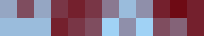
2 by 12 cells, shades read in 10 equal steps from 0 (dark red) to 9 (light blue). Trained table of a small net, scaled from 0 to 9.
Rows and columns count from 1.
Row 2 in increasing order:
1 1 2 3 3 4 6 8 8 8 9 9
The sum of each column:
15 11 15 3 3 5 14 14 15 4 4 2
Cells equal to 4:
1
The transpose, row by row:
7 8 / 3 8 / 7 8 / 2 1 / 1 2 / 2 3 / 5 9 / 8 6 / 6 9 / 1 3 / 0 4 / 1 1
